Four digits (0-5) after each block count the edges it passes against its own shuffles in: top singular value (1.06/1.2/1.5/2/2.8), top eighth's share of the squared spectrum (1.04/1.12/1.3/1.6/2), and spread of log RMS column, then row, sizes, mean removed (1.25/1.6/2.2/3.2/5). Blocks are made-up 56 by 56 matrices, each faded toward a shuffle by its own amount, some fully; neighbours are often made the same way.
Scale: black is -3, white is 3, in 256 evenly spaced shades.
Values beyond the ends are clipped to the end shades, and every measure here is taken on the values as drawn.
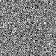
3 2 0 0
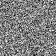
0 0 0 0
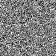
0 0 0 0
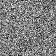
0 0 0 0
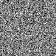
2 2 0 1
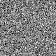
0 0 0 0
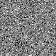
0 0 0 1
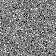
0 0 0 0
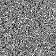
2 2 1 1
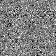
2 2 0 1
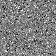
0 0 0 0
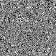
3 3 0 2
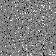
1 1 1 0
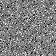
0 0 0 0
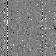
4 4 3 0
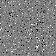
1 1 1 0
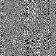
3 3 3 2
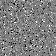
1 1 1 0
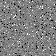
1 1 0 0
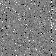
2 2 1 0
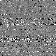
2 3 0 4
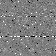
3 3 0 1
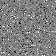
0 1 0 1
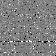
3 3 0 2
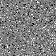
3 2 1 0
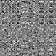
4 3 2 2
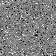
2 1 0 0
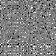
4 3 1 2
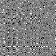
4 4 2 2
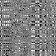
5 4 3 3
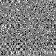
4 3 1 2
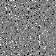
3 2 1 0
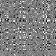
4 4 3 2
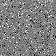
1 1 0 0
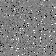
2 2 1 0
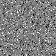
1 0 0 0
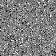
2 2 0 0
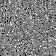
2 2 0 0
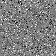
0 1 0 0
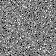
2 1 0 0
